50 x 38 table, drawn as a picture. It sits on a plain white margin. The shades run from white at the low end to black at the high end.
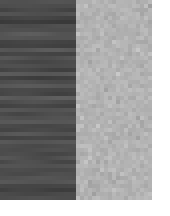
It is made of 1 by 2 panels. Panel 1,1: high, streaked across, faint in contrast. Panel 1,2: low, fine-grained, faint in contrast.
